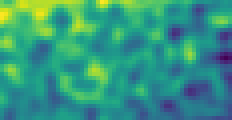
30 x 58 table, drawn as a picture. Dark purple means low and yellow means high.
There are no regular stripes. The field climbs toward the top left. The texture is blotchy. There are no lone odd cells. The ninth with the highest average is the top left. The halves do not mirror each other.
